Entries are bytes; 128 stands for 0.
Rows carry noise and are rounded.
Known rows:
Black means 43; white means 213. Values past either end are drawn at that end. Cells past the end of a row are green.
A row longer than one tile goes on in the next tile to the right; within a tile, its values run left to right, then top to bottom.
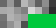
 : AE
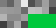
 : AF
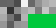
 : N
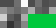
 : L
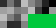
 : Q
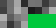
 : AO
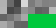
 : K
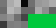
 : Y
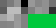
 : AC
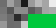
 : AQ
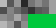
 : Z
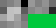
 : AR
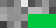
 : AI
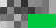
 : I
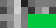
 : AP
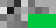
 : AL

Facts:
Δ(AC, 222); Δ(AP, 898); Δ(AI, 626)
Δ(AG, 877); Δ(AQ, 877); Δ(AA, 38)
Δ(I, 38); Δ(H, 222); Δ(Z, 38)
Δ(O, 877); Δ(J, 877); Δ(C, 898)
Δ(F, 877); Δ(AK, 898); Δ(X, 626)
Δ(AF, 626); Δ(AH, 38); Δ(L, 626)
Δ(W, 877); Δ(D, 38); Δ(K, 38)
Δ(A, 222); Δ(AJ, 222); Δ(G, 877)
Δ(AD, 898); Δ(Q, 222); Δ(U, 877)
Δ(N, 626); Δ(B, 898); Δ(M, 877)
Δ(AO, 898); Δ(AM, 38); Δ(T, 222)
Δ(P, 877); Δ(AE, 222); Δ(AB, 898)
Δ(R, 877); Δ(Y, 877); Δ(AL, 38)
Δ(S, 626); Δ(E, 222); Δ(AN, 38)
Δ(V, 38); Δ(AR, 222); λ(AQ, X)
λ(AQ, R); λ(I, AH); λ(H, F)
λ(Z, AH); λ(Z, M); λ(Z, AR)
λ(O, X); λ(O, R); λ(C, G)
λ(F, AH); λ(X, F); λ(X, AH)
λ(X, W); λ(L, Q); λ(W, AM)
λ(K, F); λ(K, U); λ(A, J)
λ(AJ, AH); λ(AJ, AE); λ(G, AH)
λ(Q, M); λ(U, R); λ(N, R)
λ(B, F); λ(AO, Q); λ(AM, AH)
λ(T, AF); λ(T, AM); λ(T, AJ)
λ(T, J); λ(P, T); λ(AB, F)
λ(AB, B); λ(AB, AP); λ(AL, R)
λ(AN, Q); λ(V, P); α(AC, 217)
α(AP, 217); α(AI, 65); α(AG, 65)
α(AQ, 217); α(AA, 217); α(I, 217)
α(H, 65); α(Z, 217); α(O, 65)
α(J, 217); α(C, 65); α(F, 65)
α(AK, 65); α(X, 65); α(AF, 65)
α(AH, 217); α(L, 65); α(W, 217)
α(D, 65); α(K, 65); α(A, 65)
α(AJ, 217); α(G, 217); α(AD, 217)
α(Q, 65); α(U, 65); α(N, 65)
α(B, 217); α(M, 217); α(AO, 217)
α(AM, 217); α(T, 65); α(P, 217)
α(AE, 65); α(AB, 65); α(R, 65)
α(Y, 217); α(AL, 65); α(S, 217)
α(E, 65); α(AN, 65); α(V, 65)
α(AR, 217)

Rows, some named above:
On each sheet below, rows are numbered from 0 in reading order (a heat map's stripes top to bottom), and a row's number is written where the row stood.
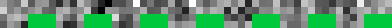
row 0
D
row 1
Q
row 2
L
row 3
X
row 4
G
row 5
T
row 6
N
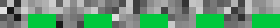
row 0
U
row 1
AG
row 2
S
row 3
H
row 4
O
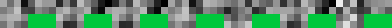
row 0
AA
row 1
Q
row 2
Q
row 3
AA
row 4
B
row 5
Q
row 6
AH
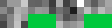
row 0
AK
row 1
X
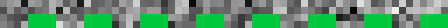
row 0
W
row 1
AJ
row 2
AK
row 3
M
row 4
P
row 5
V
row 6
F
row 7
R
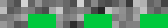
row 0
V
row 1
AN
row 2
A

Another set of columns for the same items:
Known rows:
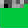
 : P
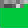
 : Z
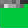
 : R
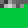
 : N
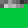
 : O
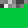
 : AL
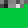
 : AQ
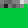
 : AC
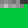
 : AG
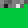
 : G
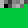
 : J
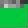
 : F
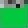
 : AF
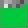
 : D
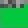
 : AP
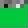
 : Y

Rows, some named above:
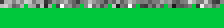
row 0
Q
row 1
V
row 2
K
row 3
D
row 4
M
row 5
B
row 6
AJ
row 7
AL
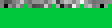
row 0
S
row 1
Z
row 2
AO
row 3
T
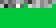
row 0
M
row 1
L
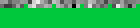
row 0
AH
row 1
AN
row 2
A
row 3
D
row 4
H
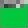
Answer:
Z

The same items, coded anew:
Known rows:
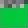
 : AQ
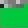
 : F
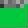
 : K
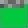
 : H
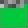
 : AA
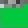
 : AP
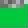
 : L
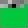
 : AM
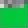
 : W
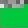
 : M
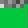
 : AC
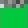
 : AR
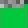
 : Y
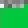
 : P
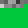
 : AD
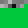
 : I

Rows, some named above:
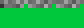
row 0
K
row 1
S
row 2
S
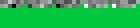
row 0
AH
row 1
AG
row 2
N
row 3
P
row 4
AO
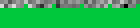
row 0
Q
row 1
Z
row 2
D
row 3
AN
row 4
AH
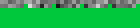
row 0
T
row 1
AJ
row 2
AL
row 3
AG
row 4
K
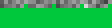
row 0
V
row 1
A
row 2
V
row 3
B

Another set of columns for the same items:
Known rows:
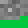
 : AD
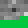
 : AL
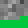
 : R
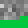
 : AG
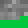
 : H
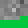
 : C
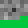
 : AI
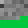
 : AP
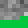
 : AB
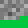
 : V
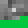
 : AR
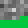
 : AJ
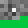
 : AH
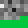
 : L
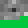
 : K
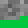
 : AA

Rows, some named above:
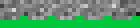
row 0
AJ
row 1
V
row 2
V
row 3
D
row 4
M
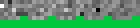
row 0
Q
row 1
V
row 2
P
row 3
S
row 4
Z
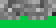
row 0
AO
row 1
P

